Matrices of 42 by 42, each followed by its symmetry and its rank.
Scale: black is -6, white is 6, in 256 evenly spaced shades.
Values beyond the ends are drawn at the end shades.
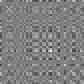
symmetric, rank three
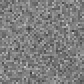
symmetric, full rank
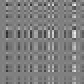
neither, rank one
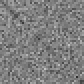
symmetric, full rank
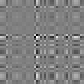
symmetric, rank one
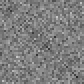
symmetric, full rank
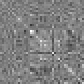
symmetric, rank five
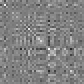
symmetric, rank five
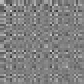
symmetric, rank three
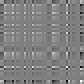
symmetric, rank one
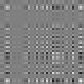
symmetric, rank one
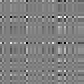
neither, rank one
